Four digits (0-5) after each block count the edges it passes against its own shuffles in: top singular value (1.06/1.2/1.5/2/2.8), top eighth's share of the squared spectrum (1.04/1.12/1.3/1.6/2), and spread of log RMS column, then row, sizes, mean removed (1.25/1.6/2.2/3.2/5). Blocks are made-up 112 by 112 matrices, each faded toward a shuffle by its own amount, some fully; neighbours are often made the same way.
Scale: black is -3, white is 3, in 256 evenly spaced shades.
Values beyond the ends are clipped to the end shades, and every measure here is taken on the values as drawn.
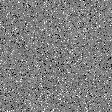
1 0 0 0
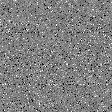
1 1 0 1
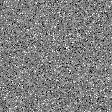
2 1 0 0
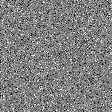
1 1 0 0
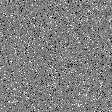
2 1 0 0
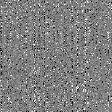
4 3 3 1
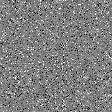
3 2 1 0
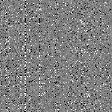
4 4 3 2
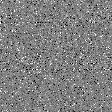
1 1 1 2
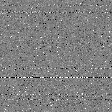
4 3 0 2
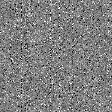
1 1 2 0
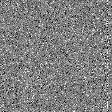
2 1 2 0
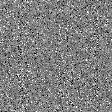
0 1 2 0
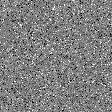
0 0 0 0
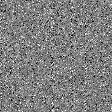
1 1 2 0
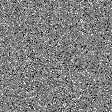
0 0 0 0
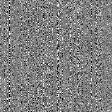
2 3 4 0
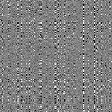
5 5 4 3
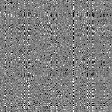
5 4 3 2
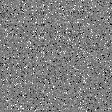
3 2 1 0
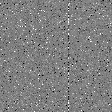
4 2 1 0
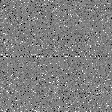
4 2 0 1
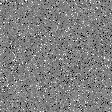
2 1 0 0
